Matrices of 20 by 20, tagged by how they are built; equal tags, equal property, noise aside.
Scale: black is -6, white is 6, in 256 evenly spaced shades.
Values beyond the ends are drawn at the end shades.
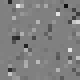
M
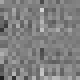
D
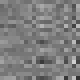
D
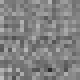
D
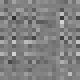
D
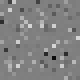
M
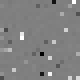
M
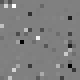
M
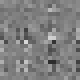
D
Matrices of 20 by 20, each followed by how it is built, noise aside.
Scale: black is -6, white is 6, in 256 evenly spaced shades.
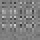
low rank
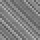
Toeplitz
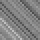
Toeplitz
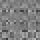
low rank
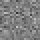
low rank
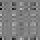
low rank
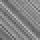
Toeplitz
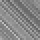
Toeplitz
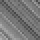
Toeplitz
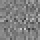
low rank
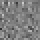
low rank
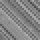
Toeplitz
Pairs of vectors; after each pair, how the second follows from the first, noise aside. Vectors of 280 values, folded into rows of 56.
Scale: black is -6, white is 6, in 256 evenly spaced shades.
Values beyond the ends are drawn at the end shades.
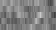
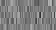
sign-scrambled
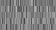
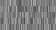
sign-scrambled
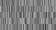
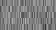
sign-scrambled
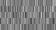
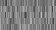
sign-scrambled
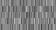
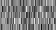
scaled up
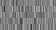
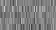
sign-scrambled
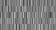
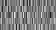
scaled up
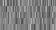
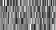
scaled up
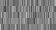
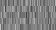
sign-scrambled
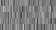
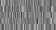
sign-scrambled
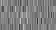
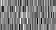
scaled up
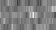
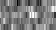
scaled up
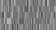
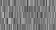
sign-scrambled
